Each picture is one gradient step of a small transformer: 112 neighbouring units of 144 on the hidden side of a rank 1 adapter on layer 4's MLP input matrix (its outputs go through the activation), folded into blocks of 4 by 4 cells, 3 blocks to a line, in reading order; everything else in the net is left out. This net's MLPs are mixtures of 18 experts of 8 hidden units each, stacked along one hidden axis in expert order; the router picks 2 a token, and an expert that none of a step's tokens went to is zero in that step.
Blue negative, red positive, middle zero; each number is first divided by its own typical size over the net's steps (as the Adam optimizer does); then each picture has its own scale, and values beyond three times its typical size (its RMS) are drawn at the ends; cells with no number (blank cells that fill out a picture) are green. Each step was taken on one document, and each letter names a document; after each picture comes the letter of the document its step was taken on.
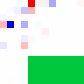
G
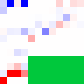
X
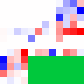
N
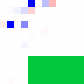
G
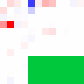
G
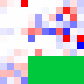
N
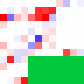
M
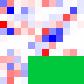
X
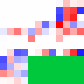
N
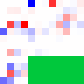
X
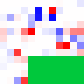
M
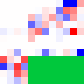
N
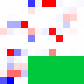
X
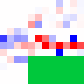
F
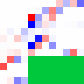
M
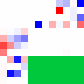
F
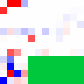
X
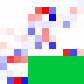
M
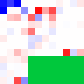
M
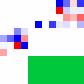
F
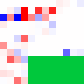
M
